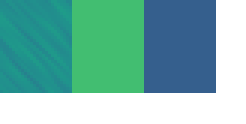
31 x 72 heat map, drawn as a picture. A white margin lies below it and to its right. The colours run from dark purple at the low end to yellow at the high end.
It is made of 1 by 3 panels. Panel 1,1: middling, slanting down to the right, faint in contrast. Panel 1,2: high, flat. Panel 1,3: low, flat.
